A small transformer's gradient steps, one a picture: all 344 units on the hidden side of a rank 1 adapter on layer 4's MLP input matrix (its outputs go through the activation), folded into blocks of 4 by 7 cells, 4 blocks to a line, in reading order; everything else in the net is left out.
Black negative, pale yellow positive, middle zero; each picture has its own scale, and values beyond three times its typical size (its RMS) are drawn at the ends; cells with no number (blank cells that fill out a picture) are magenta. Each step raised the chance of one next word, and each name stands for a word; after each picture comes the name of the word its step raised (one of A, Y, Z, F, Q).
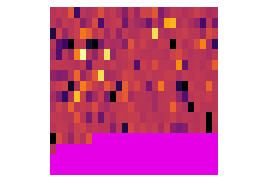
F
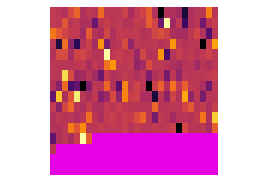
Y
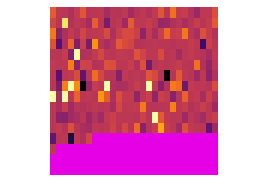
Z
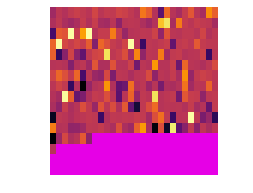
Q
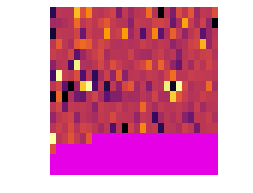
Z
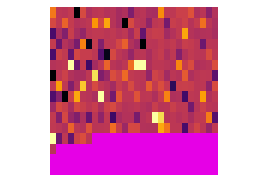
Q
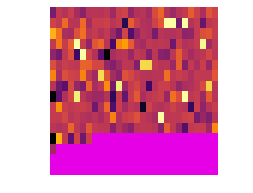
F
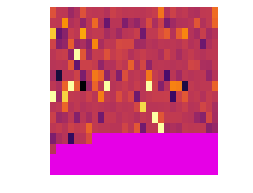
Z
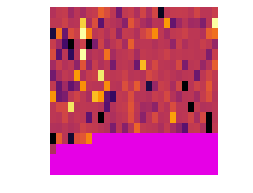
F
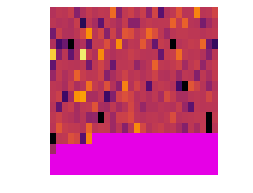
F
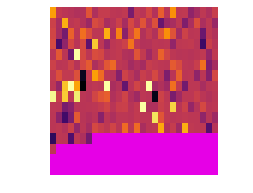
Z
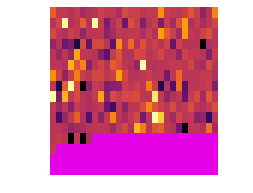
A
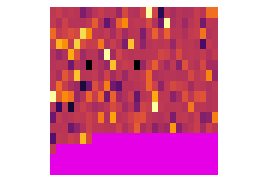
Q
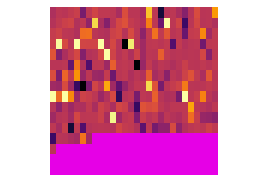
Q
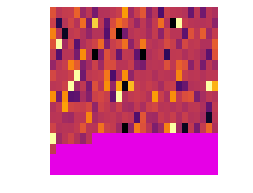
A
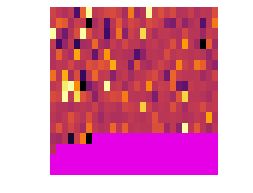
Z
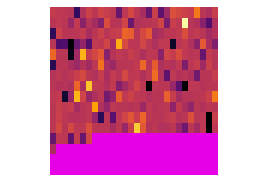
F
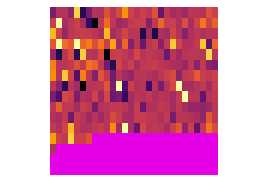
F
